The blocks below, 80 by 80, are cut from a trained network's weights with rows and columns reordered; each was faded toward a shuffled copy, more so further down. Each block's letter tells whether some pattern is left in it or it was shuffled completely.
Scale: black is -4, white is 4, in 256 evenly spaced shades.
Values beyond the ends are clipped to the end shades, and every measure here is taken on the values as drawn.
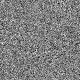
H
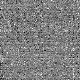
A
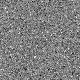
H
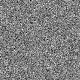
H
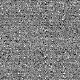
A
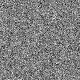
H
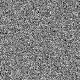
A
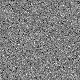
H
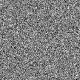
A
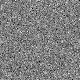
H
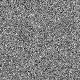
H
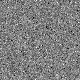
H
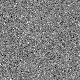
H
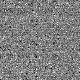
A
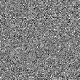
A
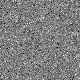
H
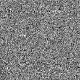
A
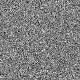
H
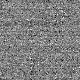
A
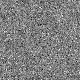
H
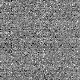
A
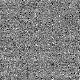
A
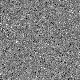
H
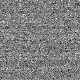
A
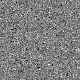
A
